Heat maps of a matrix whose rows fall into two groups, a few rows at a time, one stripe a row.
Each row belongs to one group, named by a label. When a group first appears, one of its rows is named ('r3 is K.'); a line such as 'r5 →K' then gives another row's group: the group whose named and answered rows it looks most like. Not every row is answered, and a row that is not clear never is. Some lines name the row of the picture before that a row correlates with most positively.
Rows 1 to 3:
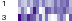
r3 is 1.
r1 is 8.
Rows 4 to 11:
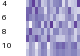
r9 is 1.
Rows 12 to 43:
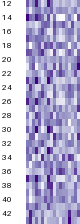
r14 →1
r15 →8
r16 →1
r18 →8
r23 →1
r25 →1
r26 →1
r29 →8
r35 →8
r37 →1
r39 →8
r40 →8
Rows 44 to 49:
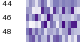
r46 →1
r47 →8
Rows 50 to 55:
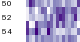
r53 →8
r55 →8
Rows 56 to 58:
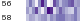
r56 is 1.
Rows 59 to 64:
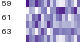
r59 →1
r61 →8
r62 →1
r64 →1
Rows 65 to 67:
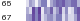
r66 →8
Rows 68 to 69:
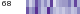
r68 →8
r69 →1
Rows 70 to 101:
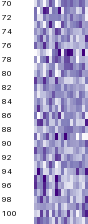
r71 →8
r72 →8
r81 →1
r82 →8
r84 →1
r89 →8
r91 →1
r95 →1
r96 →1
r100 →8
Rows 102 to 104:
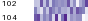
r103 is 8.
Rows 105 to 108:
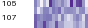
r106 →8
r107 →1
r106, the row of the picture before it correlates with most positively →103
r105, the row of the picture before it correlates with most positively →103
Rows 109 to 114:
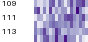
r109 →8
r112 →8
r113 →1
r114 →8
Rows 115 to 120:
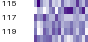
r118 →8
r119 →8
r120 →1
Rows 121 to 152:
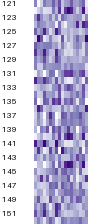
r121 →8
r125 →1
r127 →1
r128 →1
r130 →8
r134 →8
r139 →8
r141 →1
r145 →8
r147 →8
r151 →1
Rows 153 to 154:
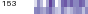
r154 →1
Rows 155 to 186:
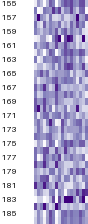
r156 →8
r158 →8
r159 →8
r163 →8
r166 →8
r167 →1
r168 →8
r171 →8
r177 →8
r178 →1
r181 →1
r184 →1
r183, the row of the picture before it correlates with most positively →153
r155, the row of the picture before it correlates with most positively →153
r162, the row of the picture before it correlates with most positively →153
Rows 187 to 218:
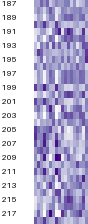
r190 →1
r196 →8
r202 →1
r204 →8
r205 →1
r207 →1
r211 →1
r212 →8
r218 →1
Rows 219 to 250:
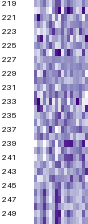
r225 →1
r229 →8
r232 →8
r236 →8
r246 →1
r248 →1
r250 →1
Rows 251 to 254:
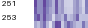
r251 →1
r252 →1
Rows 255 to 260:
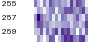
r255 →8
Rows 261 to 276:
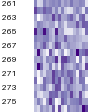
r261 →8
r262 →1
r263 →8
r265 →1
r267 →1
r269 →8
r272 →8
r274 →8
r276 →8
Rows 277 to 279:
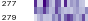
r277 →8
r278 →1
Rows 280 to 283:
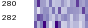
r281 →8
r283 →1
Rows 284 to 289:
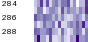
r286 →1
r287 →8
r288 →1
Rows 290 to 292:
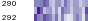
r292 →1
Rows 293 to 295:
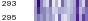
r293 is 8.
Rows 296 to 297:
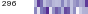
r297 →8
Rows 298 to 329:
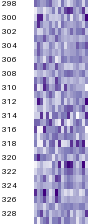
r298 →1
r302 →8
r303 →1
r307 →1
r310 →8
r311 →1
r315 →1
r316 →8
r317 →8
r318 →8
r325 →1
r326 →1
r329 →8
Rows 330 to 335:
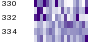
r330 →1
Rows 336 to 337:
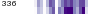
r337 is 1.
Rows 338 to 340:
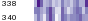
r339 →1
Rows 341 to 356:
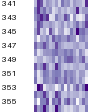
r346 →8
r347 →1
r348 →8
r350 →1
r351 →8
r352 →8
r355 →8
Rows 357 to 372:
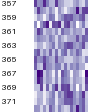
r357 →1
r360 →8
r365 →1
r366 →8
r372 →8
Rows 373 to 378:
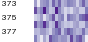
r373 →8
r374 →1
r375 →8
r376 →1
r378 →8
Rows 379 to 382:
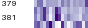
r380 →1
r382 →1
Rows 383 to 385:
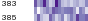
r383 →1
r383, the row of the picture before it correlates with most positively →380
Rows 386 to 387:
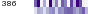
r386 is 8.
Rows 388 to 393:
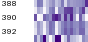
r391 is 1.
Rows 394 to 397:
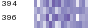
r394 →8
